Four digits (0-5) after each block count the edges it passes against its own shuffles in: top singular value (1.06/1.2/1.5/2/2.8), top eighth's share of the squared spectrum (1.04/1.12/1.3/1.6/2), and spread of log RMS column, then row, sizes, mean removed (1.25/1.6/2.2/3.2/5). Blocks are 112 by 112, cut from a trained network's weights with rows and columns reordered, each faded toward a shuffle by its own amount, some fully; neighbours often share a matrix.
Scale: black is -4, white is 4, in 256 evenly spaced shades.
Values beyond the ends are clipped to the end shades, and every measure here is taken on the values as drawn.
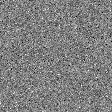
0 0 0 0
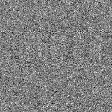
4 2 0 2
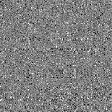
4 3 2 2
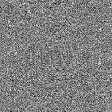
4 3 1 2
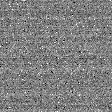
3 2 1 0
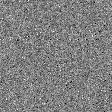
1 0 0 0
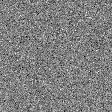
0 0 0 0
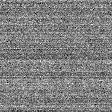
4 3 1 2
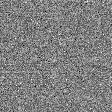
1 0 0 0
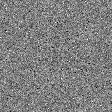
1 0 0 0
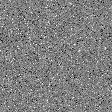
0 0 0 0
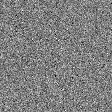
1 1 0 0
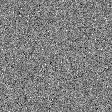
0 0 0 0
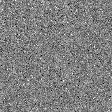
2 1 0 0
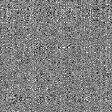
3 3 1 3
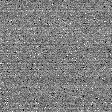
3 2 1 1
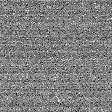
3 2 1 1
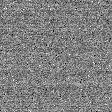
2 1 0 0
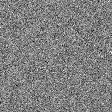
2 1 0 0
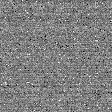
3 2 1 0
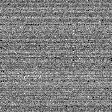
4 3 1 2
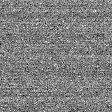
3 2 0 0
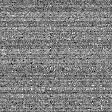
4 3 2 1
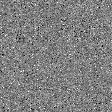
2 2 0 1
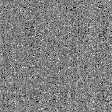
2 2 0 2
